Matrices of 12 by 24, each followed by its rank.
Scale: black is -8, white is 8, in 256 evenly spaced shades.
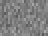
full rank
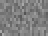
full rank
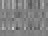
two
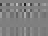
one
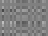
one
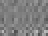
two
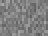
full rank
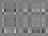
one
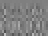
two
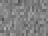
full rank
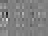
two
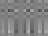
one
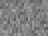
full rank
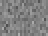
full rank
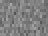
full rank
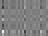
one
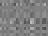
two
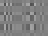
one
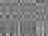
two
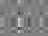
one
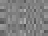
two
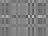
one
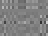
two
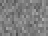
full rank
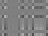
one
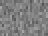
full rank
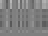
one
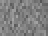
full rank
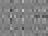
two
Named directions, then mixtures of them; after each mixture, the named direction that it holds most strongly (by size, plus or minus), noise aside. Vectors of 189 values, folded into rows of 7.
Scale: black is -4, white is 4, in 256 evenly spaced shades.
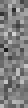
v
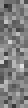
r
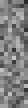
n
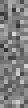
v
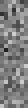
v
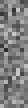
v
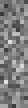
r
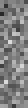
r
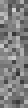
v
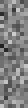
v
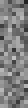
n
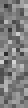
r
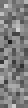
r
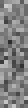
r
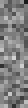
n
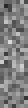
r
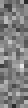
r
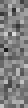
v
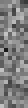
v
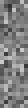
r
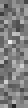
r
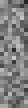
n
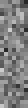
n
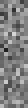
v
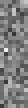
v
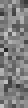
v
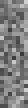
n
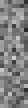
n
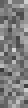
n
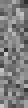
n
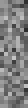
n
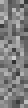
n
